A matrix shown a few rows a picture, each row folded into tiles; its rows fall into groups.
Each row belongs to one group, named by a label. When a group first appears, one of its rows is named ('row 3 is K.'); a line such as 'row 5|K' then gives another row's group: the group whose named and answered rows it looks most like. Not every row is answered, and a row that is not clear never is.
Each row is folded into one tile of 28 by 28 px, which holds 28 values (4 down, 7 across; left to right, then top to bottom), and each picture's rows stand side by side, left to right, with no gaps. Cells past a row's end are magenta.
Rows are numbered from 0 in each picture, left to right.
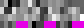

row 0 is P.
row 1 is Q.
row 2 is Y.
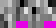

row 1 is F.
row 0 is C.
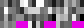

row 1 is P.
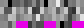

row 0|P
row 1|P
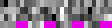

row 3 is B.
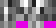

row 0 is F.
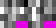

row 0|P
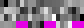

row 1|Y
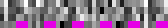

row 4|Q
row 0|F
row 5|F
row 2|Q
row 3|C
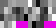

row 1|Q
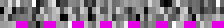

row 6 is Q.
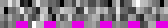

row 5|C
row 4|F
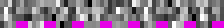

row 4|F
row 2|Q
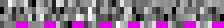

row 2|B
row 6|B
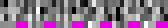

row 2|C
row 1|C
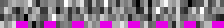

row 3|C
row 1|Q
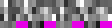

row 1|Y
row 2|F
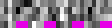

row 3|B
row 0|C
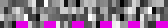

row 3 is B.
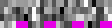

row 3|Q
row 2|B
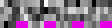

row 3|P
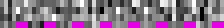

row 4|F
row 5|F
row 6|F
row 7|B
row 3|C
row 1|Y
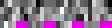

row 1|P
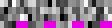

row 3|Q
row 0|B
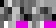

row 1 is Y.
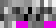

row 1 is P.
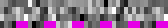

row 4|P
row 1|Q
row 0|Y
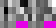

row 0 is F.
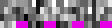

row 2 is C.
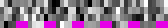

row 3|F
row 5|F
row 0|Q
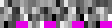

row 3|Y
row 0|Q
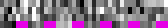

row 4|C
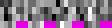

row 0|B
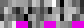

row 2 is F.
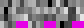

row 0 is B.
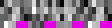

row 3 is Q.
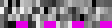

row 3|P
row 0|P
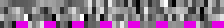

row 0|Y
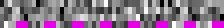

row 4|Y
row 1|P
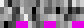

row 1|B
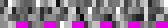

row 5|F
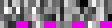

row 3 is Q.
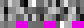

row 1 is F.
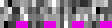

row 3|C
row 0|Q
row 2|C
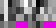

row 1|P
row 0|F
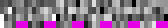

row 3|C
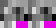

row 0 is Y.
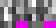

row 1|F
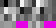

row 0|F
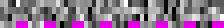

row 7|Y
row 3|B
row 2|Q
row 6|B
